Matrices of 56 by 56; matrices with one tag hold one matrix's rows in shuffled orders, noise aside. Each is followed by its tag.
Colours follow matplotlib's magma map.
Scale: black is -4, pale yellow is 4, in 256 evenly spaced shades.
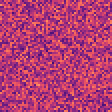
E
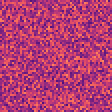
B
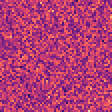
E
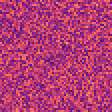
E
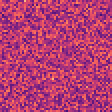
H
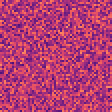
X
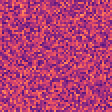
H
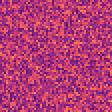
B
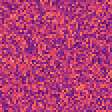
H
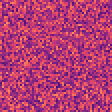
H
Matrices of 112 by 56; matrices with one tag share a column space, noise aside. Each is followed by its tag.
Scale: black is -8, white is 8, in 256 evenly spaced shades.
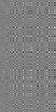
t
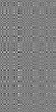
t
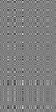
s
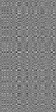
t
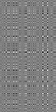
t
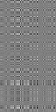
s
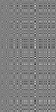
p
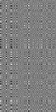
p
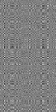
p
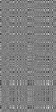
s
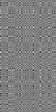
t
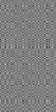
p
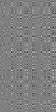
t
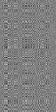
p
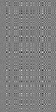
t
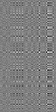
t
